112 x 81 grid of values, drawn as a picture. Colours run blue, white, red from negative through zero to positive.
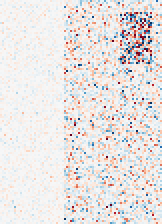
Values change most from cell to cell in the top right. The left part is calmer, up to a seam about 40% of the way across. The halves do not mirror each other. There is no overall slope. Fine speckle covers the field. An odd patch, rougher than its surroundings, sits in the top right. No regular stripes run through it.
